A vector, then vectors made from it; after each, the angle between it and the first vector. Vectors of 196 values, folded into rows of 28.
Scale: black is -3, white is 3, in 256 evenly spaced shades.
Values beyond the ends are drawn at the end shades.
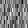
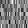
orthogonal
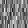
nearly opposite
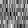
partly opposed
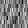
nearly parallel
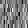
nearly parallel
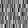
partly opposed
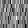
partly opposed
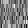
orthogonal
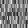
partly opposed
